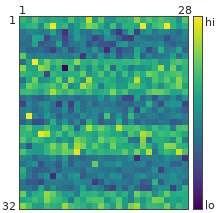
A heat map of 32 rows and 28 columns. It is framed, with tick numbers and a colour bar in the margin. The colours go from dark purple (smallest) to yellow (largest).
Stripes: horizontal, repeating 3 times. Histogram: bell-shaped. Slope: none.
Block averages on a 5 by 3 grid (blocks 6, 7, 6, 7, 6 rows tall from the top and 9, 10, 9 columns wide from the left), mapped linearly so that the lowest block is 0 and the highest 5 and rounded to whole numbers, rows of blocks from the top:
1 1 2 / 5 4 5 / 0 1 0 / 3 3 3 / 2 2 3
